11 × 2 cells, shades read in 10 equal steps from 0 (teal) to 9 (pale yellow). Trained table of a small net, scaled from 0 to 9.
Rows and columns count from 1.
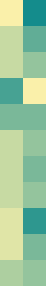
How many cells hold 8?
2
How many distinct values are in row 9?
2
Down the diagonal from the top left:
9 3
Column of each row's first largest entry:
1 1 1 2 1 1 1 1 1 1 1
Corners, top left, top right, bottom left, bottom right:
9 0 6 5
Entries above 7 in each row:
1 0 0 1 0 0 0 0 1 1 0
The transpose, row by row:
9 7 7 2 4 7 7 7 8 8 6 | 0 3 5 9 4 5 4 5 1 4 5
